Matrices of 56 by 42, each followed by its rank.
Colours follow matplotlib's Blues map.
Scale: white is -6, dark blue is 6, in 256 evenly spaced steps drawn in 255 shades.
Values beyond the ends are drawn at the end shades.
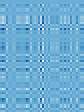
one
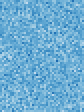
full rank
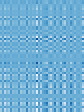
one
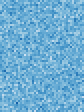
full rank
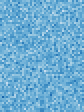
full rank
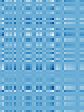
one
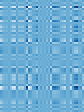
one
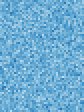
full rank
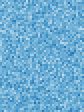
full rank
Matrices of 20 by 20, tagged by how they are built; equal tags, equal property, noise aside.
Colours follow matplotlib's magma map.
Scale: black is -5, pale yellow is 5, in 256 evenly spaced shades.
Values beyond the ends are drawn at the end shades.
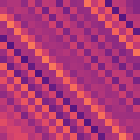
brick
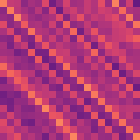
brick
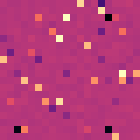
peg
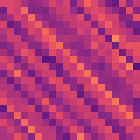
brick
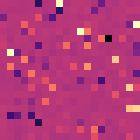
peg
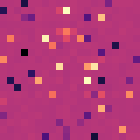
peg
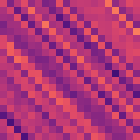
brick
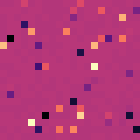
peg
